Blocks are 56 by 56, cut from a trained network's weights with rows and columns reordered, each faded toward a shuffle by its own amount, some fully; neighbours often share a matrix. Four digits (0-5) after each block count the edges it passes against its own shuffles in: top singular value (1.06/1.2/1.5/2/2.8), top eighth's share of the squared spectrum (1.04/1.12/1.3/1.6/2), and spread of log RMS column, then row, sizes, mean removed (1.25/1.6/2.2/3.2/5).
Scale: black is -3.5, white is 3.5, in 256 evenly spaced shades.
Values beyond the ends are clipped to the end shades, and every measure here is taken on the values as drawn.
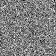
0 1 0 0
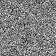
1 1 0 0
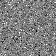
0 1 0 0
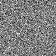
0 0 0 0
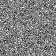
0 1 0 0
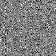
2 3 2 0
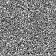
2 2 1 0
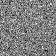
0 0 0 0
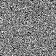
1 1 0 0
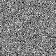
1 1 0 0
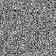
2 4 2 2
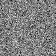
0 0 0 0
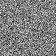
0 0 0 0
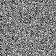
1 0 1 0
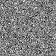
1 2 0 1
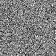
1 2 0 0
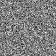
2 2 0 1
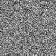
2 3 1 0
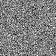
1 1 0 0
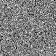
1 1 0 0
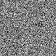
2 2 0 1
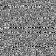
3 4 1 3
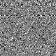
3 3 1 2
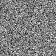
0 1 0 0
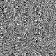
2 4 2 1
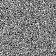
0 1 0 0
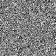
1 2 1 0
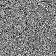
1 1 0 0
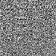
2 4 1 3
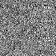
2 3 1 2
